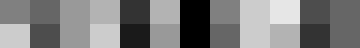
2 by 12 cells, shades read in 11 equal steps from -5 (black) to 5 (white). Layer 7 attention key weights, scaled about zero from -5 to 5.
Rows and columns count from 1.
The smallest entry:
-5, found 2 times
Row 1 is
0 -1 1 2 -3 2 -5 0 3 4 -2 -1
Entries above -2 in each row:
9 8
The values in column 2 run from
-2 to -1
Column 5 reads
-3 -4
